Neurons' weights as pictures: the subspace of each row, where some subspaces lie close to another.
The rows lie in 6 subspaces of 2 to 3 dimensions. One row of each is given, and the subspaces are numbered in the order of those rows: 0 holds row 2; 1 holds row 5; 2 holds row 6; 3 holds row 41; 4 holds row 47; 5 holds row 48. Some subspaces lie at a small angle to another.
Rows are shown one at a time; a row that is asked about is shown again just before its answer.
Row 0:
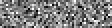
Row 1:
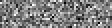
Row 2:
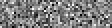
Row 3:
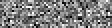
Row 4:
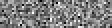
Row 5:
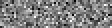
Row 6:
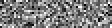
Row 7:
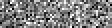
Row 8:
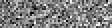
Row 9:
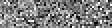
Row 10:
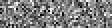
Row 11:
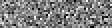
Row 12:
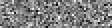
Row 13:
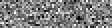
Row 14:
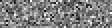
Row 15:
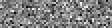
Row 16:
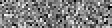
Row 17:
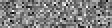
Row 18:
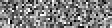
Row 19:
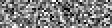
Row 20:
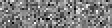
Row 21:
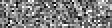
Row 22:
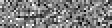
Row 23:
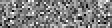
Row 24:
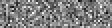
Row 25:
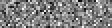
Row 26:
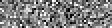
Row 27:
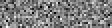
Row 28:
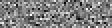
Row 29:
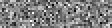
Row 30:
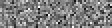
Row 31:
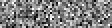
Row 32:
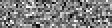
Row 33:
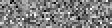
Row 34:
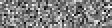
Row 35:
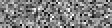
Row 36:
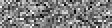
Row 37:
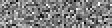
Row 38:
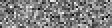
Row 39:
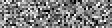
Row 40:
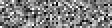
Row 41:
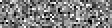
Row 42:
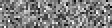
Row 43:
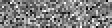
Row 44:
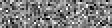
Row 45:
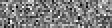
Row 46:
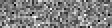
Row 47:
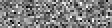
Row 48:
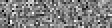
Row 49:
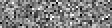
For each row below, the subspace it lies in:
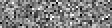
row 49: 0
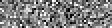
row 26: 5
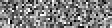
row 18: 5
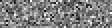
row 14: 3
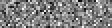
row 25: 5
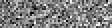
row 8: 2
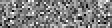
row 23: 4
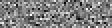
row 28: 3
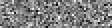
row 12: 1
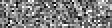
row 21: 5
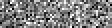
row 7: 2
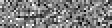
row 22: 2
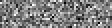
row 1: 3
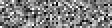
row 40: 1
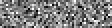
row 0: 1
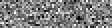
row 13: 3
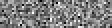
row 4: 5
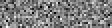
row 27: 0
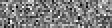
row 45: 5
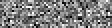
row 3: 4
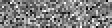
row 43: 1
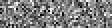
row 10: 5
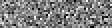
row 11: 3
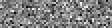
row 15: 4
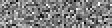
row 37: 3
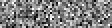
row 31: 0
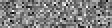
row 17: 4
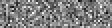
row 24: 5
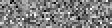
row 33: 1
